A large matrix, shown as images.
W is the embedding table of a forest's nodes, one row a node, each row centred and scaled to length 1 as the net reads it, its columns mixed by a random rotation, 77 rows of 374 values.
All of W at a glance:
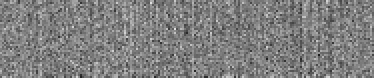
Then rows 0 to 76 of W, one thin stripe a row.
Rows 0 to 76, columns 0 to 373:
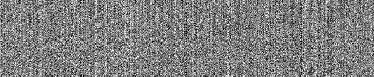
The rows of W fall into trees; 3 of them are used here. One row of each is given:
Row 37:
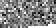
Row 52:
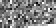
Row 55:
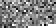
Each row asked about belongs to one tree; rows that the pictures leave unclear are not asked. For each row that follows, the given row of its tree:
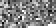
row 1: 37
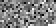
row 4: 52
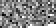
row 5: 37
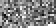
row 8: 37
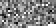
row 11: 37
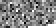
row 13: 52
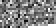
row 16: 52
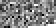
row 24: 52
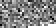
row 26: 55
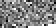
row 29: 55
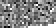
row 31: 52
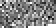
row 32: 55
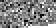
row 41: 52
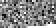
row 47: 37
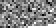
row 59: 52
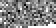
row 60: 37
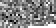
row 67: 37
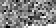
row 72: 52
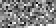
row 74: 52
